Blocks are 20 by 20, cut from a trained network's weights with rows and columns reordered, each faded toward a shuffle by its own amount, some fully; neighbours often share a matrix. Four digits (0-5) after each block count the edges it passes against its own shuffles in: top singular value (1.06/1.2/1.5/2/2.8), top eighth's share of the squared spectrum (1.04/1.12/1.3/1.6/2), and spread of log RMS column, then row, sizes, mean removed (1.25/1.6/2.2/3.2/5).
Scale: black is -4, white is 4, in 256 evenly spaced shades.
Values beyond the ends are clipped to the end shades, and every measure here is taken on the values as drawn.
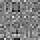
3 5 1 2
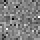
0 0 0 0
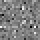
2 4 1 1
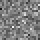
1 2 0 0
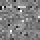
2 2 0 1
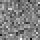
0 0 0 0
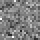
1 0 0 0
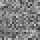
1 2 0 0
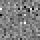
2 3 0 1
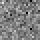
0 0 0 0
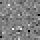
0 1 0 0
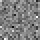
0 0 0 0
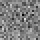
2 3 0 1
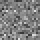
0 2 0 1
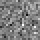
1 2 0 0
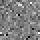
0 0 0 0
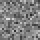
0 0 0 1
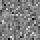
1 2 0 0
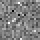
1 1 0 0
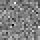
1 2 0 0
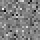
0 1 0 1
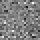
2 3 0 1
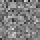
3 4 0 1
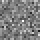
0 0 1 0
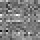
3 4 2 1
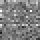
2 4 2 1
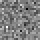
0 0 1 0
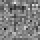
2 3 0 1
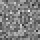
1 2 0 0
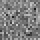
1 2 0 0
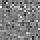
2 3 0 1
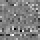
2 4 0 2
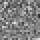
1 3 0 1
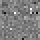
2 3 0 0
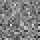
2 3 0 1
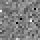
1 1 0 0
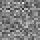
3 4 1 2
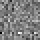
2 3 0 1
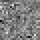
0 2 0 0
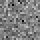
0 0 0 0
